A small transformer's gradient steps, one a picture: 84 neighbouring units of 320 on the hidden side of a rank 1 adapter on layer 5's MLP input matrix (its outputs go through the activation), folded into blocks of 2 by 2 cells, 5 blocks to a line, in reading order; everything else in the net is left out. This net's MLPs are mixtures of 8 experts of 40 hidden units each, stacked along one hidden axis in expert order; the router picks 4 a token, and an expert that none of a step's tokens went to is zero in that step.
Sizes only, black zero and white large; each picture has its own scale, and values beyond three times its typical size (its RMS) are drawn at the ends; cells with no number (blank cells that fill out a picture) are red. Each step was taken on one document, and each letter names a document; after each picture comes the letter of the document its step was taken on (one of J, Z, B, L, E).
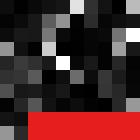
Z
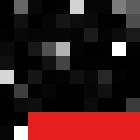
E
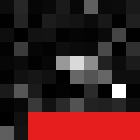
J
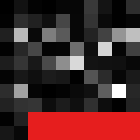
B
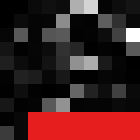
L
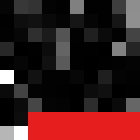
E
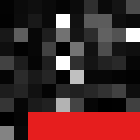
B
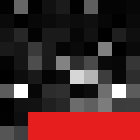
J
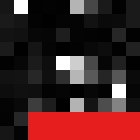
J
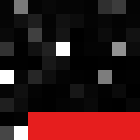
E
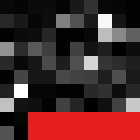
B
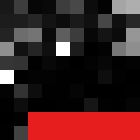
E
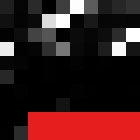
Z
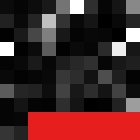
Z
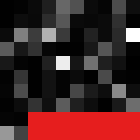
Z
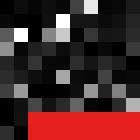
L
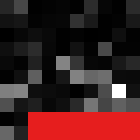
J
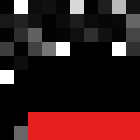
E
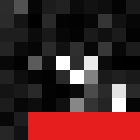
J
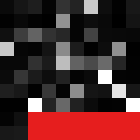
Z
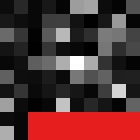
B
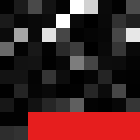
L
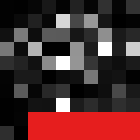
B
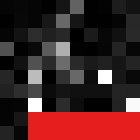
Z
